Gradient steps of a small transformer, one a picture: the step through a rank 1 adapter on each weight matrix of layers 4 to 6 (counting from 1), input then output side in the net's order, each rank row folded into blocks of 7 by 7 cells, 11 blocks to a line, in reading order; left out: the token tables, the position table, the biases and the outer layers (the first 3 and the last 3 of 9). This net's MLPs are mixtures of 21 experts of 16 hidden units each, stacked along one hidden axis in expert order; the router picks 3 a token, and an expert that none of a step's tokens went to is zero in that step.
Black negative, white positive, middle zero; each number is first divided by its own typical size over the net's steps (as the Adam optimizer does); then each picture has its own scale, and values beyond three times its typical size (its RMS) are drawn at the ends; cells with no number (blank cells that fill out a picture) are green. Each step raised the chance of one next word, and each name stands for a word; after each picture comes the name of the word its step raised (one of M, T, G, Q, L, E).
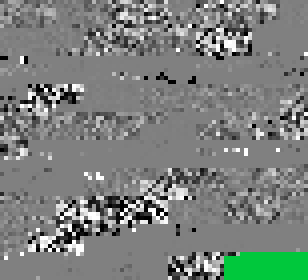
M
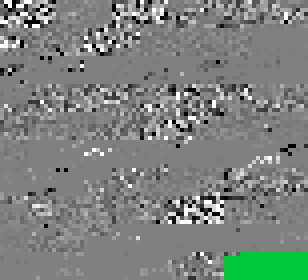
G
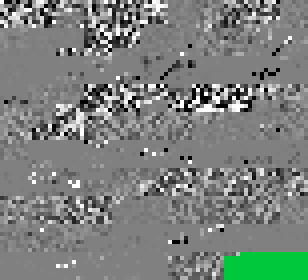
M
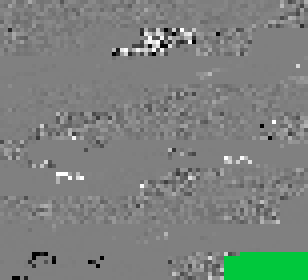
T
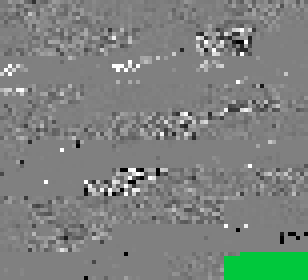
T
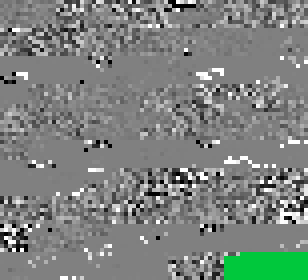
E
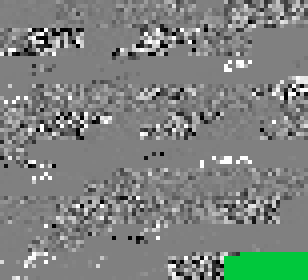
E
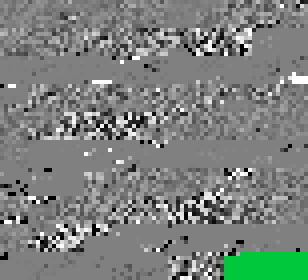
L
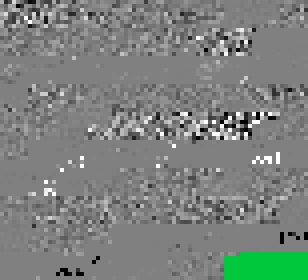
T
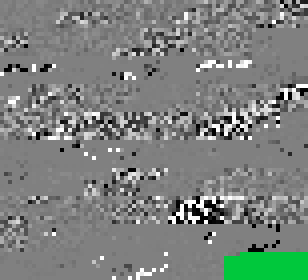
L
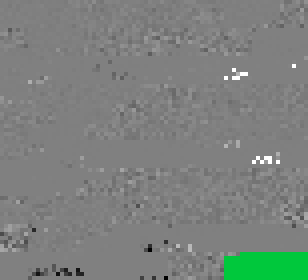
T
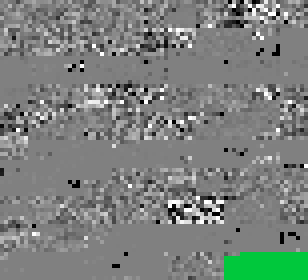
G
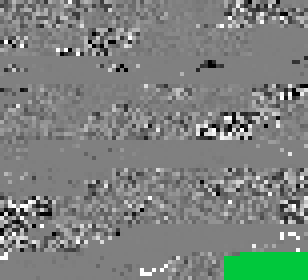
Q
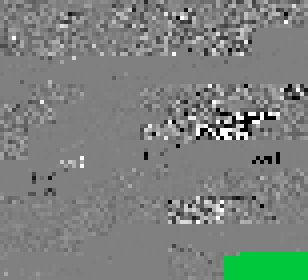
G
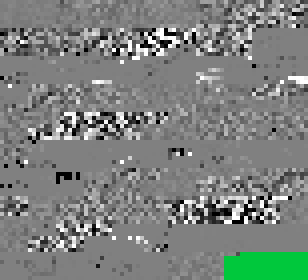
L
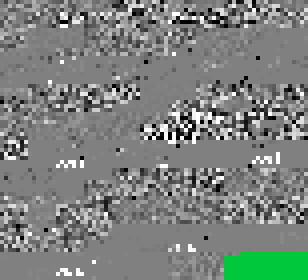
M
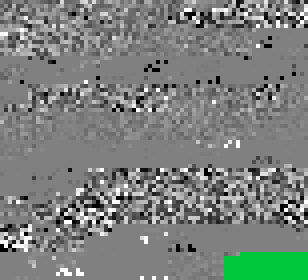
M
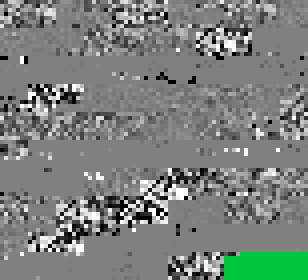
M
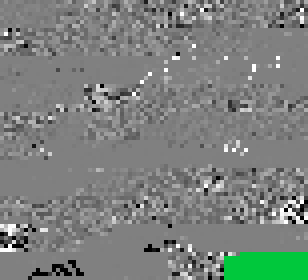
T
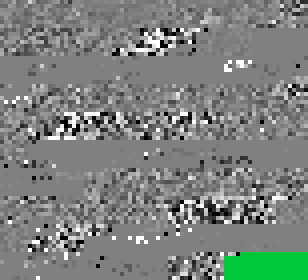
L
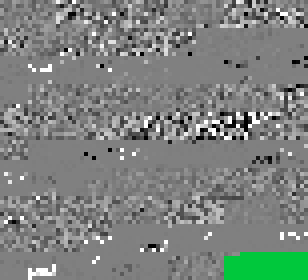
Q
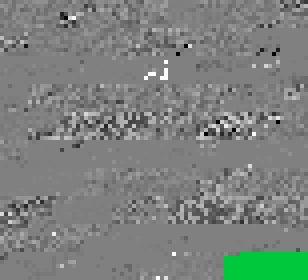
L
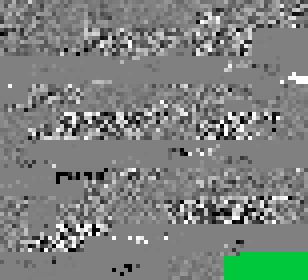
L
